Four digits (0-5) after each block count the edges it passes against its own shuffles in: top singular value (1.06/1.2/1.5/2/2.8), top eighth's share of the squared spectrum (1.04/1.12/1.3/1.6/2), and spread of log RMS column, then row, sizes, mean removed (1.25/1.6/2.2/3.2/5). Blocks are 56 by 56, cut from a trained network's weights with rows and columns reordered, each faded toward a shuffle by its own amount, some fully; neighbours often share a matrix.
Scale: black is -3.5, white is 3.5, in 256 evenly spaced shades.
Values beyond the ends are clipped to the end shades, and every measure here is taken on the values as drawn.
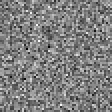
1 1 0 0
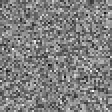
0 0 0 0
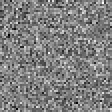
3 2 0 0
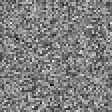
0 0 0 0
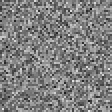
0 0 0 0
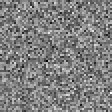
1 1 0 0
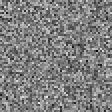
1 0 0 0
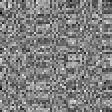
4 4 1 2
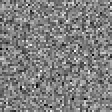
0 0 0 0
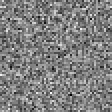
3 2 0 1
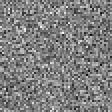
2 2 0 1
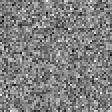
3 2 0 1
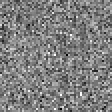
1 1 0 0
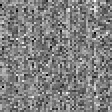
3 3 2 1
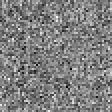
2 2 0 0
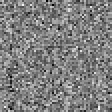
2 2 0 0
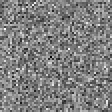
2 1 0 0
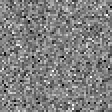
2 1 0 0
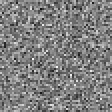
3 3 0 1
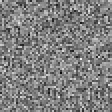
1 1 0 0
